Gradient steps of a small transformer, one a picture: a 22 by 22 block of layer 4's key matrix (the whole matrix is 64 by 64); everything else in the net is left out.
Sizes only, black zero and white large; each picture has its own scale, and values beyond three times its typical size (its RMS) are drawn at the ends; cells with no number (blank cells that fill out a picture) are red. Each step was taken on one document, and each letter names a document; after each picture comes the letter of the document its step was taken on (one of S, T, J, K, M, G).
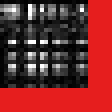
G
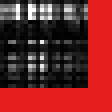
G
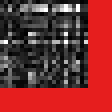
G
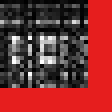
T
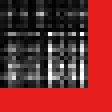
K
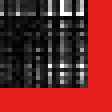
K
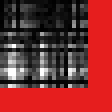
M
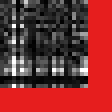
M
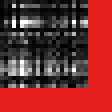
M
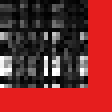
M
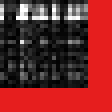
G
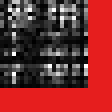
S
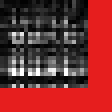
M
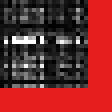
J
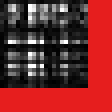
G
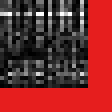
K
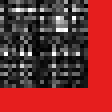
S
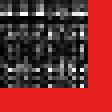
K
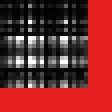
T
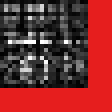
G
